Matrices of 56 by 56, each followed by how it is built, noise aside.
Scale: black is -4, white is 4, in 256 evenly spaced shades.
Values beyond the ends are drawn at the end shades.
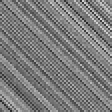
Toeplitz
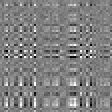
low rank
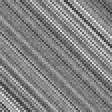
Toeplitz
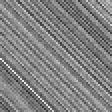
Toeplitz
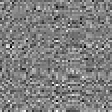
low rank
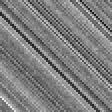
Toeplitz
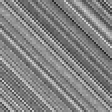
Toeplitz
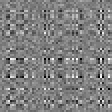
low rank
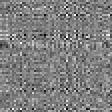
low rank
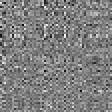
low rank
